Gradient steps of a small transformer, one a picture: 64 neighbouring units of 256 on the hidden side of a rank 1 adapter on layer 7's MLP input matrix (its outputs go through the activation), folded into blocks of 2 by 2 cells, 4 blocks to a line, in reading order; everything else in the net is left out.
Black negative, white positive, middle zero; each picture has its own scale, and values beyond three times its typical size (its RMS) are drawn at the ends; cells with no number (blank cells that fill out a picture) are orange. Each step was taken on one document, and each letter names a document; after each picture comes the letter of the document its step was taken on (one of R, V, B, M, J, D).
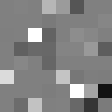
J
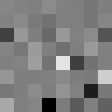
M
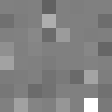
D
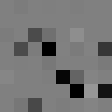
J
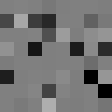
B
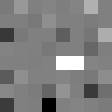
M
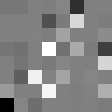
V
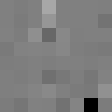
D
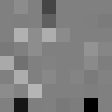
D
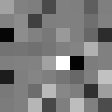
M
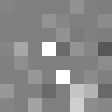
V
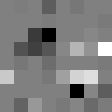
J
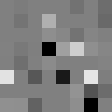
J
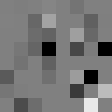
J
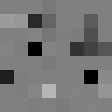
B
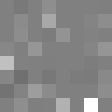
D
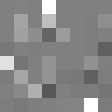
D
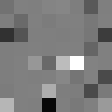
M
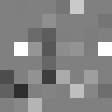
J
